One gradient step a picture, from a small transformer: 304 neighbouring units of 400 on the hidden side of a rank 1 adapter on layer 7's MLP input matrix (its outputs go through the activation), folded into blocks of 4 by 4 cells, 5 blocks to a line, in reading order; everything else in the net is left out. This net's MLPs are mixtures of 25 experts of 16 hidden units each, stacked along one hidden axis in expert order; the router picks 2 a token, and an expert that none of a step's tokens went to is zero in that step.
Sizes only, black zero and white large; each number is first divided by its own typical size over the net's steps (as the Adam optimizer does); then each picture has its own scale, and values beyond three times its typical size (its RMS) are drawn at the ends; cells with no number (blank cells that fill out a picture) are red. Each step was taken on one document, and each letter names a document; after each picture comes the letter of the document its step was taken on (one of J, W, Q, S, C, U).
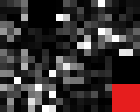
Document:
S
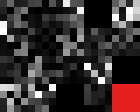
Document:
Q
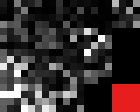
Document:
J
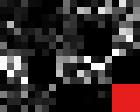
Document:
Q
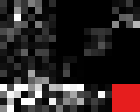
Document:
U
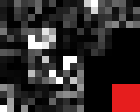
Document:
J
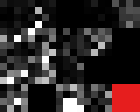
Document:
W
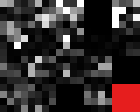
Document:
Q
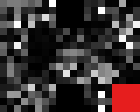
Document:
Q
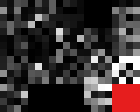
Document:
Q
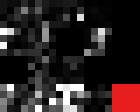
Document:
U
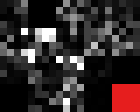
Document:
J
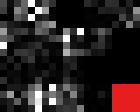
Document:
U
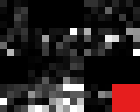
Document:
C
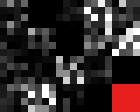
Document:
S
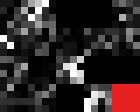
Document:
J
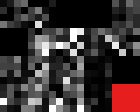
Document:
S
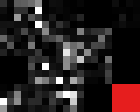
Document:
U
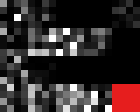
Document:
W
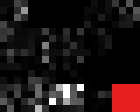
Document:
U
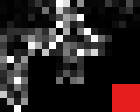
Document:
W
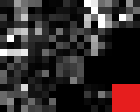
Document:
J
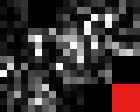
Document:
S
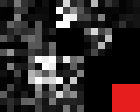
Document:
J
